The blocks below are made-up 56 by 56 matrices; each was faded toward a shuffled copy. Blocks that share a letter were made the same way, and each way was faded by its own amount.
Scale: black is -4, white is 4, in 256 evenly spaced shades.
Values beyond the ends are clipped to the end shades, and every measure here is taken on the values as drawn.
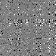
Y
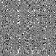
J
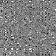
J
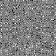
J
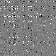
Y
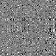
J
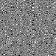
J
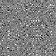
J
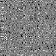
J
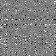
Y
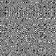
J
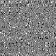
J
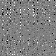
Y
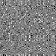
J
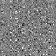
J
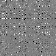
Y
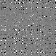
Y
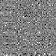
J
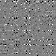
Y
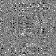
J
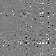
Y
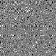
J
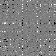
Y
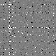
Y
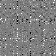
Y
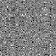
J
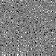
J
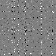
Y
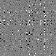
Y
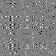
Y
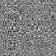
J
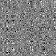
J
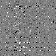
Y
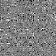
J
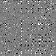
Y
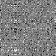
J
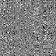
J
